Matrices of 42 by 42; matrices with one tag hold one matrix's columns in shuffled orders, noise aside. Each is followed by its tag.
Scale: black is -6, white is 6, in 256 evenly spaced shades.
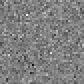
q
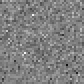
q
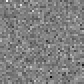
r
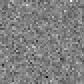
r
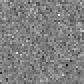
q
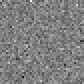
r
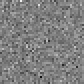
r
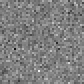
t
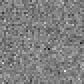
t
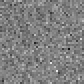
t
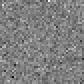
r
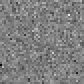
q
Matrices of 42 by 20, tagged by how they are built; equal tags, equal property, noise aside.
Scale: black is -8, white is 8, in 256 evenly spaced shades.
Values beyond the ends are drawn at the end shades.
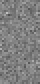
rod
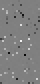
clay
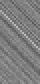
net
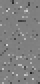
clay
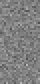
rod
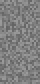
rod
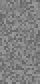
rod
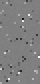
clay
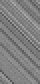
net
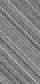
net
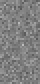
rod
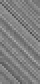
net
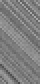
net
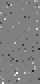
clay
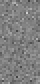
rod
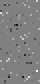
clay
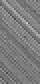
net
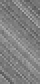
net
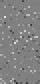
clay
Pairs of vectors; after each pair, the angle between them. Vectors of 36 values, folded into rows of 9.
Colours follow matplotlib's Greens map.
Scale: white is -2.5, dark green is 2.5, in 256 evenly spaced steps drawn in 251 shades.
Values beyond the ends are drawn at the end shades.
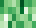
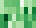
nearly opposite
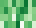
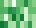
orthogonal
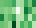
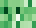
partly opposed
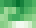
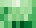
nearly opposite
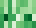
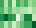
nearly parallel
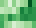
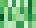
partly aligned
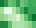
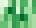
partly opposed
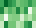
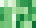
partly opposed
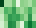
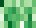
nearly parallel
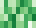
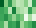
partly opposed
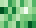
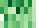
orthogonal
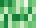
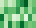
nearly opposite
